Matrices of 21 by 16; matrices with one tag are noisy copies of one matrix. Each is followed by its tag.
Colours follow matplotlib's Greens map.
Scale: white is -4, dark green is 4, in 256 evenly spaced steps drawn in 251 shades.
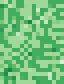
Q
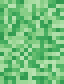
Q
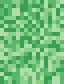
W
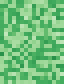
Q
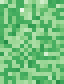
Q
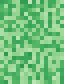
W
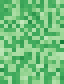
W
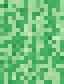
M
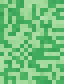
Q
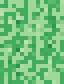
M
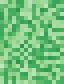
Q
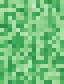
M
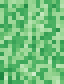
M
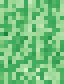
M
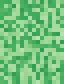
W
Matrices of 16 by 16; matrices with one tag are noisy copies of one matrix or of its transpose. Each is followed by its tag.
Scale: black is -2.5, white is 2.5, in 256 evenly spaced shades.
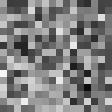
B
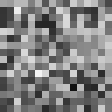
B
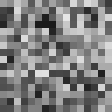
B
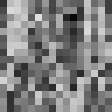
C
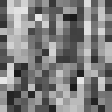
C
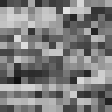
C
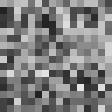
B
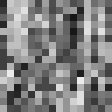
C
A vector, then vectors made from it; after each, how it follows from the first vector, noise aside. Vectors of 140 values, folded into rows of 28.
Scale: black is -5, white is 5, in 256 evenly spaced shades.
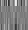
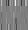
partly zeroed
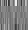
copied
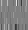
partly zeroed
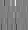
partly zeroed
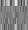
sign-scrambled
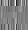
sign-scrambled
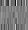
sign-scrambled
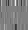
partly zeroed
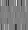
partly zeroed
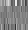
sign-scrambled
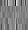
sign-scrambled
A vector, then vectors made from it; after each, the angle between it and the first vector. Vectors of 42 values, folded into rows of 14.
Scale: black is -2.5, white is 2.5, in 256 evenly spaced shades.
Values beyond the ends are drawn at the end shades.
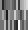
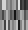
nearly opposite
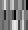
partly opposed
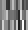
partly opposed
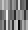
nearly opposite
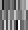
nearly parallel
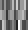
partly aligned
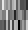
nearly opposite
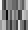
partly aligned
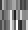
partly opposed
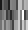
orthogonal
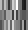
orthogonal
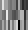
nearly opposite
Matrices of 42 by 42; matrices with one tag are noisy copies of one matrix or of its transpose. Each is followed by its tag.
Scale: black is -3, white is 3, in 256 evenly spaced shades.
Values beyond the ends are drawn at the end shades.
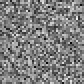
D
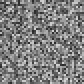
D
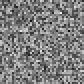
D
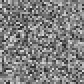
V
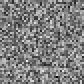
V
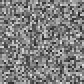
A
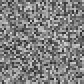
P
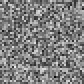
V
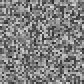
A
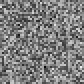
V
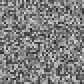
A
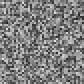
A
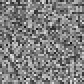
D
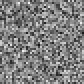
D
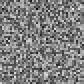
P
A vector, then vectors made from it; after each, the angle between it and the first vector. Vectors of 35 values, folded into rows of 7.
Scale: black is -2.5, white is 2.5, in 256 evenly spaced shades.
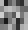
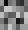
nearly parallel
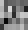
partly aligned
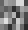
nearly opposite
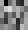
nearly parallel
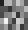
nearly opposite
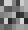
partly opposed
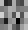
nearly parallel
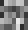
nearly opposite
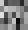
nearly parallel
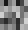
nearly parallel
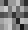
orthogonal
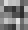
partly opposed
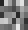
nearly opposite
